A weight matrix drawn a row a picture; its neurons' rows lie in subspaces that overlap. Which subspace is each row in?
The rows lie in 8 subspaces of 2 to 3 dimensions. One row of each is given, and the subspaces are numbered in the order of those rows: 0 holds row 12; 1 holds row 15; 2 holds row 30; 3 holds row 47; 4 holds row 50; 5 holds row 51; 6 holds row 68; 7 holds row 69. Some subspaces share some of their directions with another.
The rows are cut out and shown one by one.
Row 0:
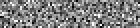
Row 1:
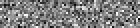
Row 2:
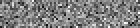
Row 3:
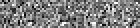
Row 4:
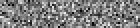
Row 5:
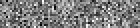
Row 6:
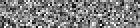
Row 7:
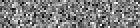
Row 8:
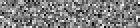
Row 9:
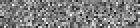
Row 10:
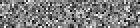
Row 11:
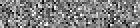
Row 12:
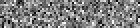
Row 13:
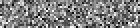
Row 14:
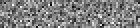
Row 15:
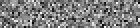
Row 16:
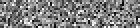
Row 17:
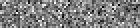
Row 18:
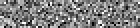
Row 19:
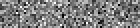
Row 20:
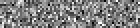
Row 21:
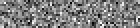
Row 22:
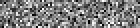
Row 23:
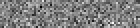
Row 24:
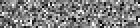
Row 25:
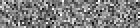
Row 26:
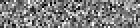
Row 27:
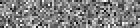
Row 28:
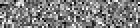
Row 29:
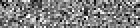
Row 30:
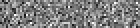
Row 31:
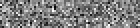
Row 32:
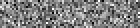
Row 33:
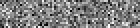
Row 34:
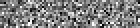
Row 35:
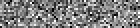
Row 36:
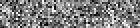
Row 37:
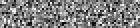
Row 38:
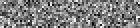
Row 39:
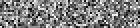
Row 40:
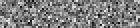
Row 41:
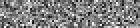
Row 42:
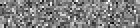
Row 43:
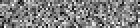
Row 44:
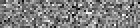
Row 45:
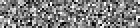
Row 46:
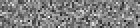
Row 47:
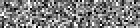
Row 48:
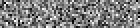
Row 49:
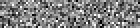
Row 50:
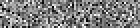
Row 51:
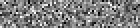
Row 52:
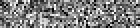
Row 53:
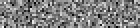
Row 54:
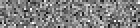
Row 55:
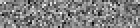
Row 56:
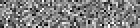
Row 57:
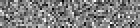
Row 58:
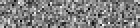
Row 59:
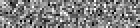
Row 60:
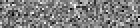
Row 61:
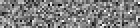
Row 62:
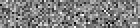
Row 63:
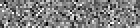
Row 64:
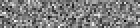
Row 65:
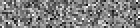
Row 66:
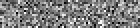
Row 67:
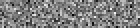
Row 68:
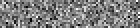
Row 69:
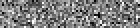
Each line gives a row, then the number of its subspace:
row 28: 0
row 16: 2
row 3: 2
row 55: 5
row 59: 7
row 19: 5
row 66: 5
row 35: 6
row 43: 0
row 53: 3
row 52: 7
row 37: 2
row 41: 3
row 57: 6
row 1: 3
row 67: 3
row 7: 2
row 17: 5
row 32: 6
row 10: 6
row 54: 2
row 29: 7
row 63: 1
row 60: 3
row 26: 5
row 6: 3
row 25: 6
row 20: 0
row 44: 3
